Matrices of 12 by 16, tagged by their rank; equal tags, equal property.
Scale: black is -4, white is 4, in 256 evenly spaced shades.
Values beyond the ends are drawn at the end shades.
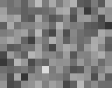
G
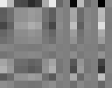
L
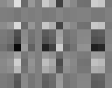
L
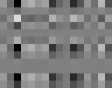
L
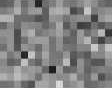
G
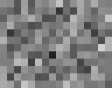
G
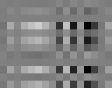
L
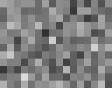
G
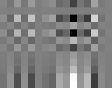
L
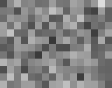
G
